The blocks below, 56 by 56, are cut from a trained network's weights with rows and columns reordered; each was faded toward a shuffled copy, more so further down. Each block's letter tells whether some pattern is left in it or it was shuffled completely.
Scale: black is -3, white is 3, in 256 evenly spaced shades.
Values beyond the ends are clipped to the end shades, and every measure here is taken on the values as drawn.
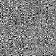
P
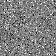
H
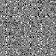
P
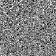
P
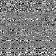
P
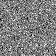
H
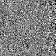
P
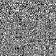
P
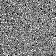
H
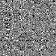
P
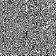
P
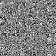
P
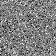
H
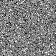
H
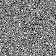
H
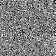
P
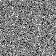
H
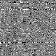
P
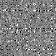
P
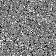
H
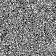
H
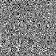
P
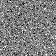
H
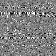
P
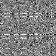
P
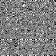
P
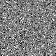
H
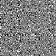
P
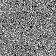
H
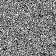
H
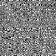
P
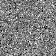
H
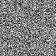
P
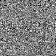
P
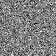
H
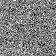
H
